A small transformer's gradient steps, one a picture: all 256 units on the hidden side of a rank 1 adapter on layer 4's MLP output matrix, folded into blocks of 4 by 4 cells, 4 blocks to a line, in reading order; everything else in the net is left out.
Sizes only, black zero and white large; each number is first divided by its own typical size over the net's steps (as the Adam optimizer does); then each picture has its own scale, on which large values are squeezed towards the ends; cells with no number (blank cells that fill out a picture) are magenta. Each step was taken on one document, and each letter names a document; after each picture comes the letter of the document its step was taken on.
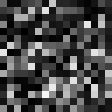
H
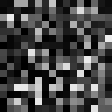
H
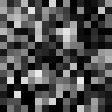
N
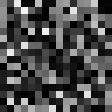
H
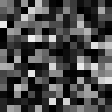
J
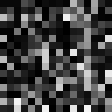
H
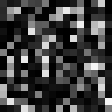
H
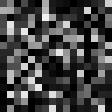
N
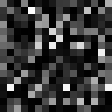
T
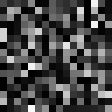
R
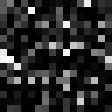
T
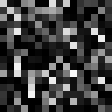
N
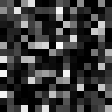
N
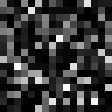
T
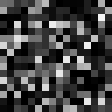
J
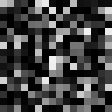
J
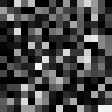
H
